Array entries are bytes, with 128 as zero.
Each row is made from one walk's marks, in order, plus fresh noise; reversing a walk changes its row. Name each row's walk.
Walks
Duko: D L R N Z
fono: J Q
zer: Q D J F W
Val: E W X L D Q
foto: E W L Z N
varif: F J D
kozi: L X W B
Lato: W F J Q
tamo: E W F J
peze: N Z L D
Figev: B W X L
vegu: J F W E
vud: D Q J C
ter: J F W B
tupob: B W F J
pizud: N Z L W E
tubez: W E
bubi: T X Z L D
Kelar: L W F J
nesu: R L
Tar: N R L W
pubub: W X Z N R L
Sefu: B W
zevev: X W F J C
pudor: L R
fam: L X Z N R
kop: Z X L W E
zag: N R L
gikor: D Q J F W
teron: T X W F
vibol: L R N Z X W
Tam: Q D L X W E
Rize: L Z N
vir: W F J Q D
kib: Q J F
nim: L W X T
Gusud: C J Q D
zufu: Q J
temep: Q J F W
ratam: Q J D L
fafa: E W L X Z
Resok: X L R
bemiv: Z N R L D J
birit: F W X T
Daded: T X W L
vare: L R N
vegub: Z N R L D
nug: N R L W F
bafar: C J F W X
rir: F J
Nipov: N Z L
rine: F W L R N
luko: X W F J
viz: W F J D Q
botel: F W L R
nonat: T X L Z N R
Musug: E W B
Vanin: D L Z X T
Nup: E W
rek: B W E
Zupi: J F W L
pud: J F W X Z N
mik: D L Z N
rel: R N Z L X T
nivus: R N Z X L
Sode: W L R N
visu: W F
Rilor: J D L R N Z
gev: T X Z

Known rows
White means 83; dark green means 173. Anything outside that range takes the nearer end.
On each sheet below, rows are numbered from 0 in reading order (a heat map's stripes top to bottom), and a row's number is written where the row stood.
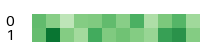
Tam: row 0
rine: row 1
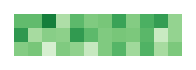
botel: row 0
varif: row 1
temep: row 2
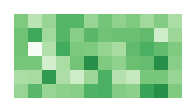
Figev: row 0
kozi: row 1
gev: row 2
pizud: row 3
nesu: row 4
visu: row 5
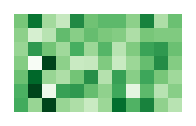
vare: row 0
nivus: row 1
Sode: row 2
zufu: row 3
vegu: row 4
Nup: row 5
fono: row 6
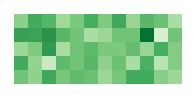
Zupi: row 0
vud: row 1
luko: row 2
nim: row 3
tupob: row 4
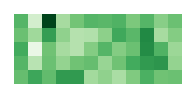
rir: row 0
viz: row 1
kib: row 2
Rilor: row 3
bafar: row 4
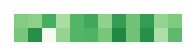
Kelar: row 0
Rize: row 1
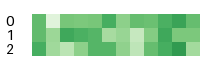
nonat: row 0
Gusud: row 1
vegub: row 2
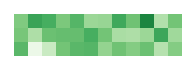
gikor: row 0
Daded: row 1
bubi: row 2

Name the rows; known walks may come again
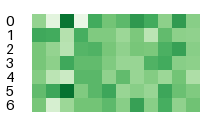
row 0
Resok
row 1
birit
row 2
fafa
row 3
tupob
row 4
Figev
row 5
tamo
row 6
fam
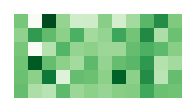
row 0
zufu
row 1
gikor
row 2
gev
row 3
ter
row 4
pudor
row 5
rel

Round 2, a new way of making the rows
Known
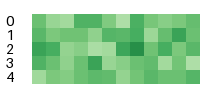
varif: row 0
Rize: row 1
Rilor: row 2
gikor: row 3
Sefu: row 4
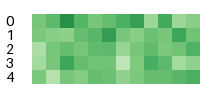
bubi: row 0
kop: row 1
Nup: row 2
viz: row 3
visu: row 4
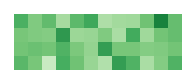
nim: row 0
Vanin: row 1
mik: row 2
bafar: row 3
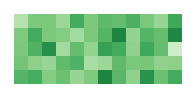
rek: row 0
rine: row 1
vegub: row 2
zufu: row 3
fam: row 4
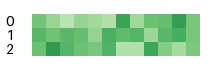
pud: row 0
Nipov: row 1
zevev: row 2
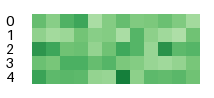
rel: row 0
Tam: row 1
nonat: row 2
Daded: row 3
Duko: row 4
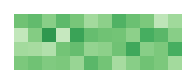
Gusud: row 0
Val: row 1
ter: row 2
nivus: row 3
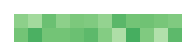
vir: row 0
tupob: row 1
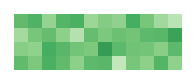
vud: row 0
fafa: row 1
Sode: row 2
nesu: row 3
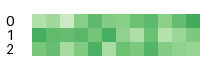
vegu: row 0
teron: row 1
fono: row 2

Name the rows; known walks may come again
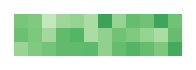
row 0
pud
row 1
kib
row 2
Sefu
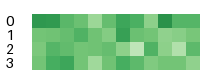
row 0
nonat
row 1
mik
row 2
tamo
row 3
peze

